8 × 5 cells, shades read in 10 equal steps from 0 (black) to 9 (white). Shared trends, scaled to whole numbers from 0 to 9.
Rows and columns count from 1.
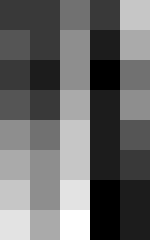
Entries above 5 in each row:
1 1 0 1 1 2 2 3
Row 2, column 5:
6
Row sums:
17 17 12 17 20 21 21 24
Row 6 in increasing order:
1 2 5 6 7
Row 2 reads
3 2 5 1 6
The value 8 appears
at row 7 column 3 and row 8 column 1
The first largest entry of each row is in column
5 5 3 3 3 3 3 3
